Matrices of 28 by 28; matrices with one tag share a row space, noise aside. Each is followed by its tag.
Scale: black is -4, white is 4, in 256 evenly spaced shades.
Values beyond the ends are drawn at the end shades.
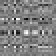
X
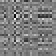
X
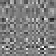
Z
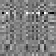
Z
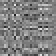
X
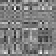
X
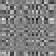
Z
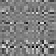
Z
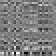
X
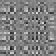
Z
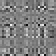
Z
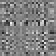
Z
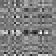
X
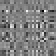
Z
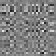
Z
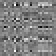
X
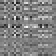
X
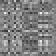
X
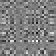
Z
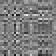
X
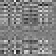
X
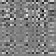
Z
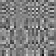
Z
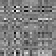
X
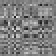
X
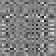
Z
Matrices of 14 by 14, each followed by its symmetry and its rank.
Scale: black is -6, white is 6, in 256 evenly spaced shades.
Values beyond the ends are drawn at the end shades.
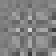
symmetric, rank two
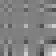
symmetric, rank one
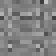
neither, rank three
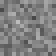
neither, full rank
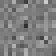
neither, rank three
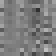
neither, rank three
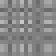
symmetric, rank one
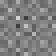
symmetric, rank three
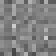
neither, rank three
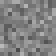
neither, full rank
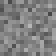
neither, full rank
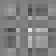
symmetric, rank one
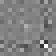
symmetric, rank three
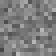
neither, full rank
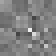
symmetric, rank three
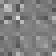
symmetric, rank three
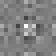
symmetric, rank two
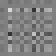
symmetric, rank one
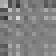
symmetric, rank two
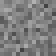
neither, full rank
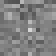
neither, rank three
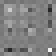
symmetric, rank two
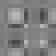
symmetric, rank one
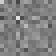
symmetric, rank three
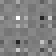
symmetric, rank two
